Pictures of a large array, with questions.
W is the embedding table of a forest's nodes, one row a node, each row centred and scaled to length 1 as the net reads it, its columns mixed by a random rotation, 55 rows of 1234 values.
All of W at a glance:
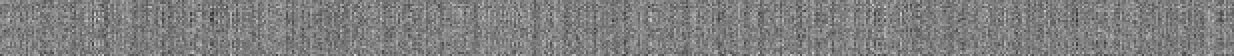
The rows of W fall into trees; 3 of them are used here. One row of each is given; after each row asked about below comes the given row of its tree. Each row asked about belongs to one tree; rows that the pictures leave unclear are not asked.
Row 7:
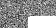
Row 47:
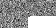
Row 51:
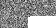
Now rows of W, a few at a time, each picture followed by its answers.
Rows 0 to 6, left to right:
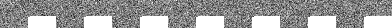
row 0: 47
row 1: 7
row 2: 7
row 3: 47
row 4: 51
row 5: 51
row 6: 7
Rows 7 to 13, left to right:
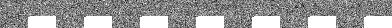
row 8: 47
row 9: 51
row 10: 51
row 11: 51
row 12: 47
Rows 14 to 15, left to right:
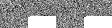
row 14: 47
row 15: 47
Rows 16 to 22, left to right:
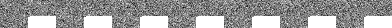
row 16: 7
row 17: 51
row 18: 47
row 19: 47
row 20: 47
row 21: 47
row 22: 47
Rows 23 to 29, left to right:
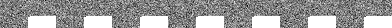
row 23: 7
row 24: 51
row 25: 47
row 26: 7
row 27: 47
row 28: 7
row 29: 51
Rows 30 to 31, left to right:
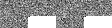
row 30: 51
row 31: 51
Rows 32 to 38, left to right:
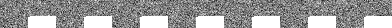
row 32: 7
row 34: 7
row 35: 51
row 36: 51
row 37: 7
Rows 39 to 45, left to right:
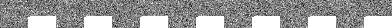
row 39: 51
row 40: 47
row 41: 7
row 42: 47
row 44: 47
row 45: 47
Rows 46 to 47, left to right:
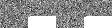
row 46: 7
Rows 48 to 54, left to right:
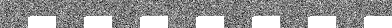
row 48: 47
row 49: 51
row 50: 7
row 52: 7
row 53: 7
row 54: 47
